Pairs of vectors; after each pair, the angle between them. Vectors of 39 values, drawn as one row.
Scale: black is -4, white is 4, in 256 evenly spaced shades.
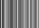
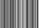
orthogonal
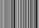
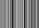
orthogonal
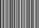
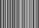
partly aligned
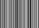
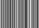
nearly opposite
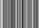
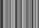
nearly opposite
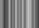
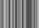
nearly opposite
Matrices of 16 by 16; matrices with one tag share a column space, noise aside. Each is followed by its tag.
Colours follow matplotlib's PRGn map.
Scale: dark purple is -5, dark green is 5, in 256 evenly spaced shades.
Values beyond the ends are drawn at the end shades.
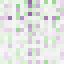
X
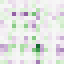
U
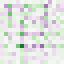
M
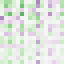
X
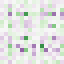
U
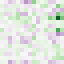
X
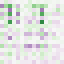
M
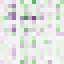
X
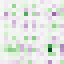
U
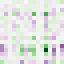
U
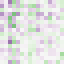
X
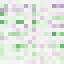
M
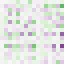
M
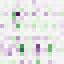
U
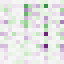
M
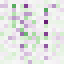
M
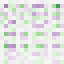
M
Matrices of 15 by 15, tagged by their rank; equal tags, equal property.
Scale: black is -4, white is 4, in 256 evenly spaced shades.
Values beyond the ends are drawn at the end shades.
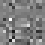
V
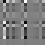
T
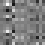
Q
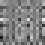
Q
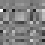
Q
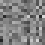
V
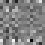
V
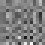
Q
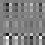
T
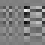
T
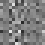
V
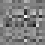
Q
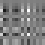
T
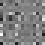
Q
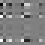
T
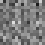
V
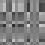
T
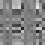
Q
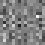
V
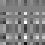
T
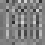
Q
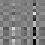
T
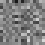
V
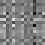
V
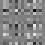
Q
